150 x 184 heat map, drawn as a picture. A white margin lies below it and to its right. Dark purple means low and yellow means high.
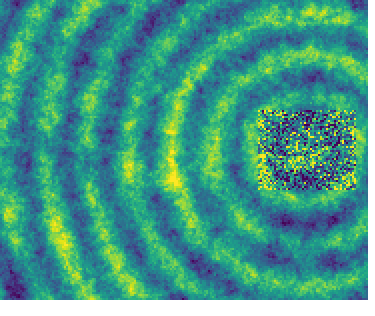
Odd patch: rougher, in the middle right. Histogram: bell-shaped. Rings: centred on the middle right. Slope: none.
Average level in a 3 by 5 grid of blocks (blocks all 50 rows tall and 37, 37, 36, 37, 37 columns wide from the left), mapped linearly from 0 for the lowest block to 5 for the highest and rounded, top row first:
20123 | 12531 | 23110
